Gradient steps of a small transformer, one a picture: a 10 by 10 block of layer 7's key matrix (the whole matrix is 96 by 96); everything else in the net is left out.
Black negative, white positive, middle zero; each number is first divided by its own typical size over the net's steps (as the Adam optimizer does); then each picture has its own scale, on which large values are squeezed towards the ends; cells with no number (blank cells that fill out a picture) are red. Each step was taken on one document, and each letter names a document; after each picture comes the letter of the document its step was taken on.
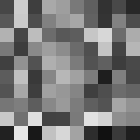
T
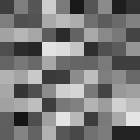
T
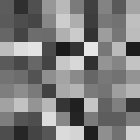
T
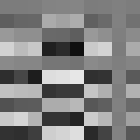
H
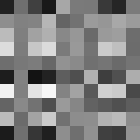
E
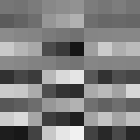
H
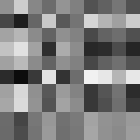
E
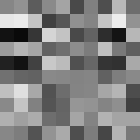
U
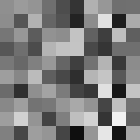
T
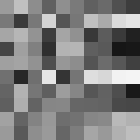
E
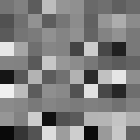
H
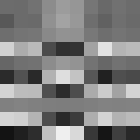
H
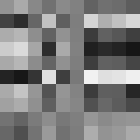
E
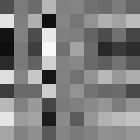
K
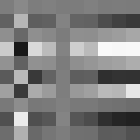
K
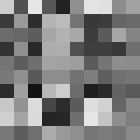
T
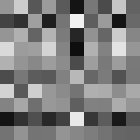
K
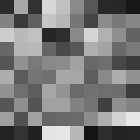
T
